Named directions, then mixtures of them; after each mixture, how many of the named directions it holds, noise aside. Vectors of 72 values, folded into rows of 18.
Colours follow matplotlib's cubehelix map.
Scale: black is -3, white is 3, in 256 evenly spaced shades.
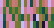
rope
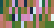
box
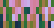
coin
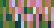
two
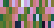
two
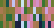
three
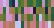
two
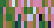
two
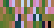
three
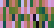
one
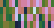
two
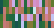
two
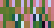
three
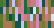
two
